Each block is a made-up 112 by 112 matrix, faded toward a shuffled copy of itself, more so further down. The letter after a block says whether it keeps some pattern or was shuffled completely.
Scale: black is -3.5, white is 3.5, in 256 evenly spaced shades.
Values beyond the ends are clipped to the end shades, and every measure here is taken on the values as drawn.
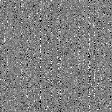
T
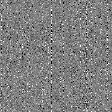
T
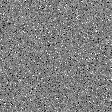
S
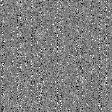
T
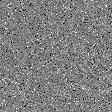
S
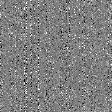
T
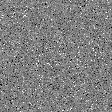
S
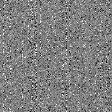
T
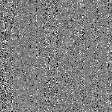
T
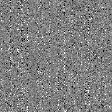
T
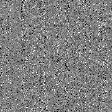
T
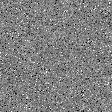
S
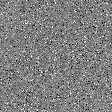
S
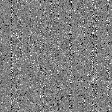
T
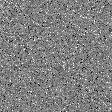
S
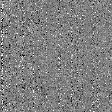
T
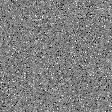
S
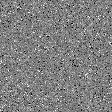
S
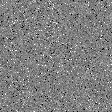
S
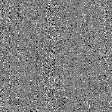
T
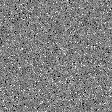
S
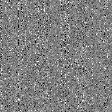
T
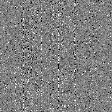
T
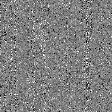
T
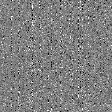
T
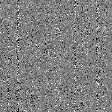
T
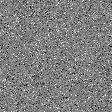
S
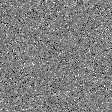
S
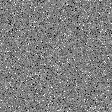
S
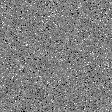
S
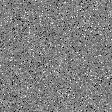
S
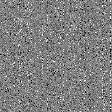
T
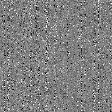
T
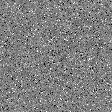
S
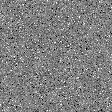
S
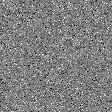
S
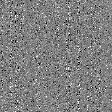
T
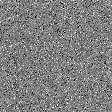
S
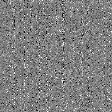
T
